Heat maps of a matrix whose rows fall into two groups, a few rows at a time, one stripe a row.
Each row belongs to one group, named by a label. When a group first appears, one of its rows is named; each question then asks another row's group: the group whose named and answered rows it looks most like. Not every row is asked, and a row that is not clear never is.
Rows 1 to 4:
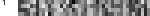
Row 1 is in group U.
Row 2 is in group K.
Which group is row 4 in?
U
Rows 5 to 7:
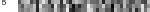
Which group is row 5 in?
K
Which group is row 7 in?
U
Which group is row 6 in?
U
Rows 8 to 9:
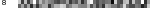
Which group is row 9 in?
K
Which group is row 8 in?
U
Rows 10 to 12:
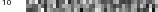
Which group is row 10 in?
K
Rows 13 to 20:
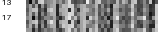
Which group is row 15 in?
K
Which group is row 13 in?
U
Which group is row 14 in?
K
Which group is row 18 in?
K
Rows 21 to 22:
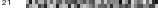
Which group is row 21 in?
U
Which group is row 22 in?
K
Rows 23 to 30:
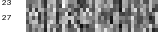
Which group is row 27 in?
K
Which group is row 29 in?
U
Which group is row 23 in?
U
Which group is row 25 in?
U
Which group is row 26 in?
K
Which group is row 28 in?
K
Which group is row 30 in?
U
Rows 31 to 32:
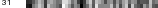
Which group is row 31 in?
U
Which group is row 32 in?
U
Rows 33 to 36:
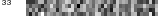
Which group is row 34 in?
K
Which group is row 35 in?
K
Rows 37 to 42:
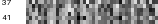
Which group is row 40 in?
K
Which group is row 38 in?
K
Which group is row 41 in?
U
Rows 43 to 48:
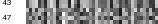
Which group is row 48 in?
U
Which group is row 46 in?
U
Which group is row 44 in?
K
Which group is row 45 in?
U
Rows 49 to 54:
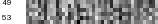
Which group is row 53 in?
U
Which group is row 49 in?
K
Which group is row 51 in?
U
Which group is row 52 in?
K
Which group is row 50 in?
K
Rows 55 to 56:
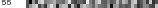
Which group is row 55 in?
U
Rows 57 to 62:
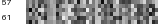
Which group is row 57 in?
K
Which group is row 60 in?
K
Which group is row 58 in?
K
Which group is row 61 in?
U
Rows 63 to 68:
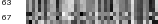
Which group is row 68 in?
U
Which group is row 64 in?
K
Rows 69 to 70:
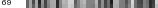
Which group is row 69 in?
K
